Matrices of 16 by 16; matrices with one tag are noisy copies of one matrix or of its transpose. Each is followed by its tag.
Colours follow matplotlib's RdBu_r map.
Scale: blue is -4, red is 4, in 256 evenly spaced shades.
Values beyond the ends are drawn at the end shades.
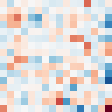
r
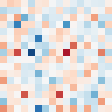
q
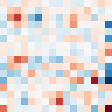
r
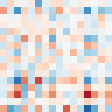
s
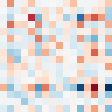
s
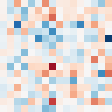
q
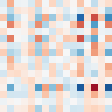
s
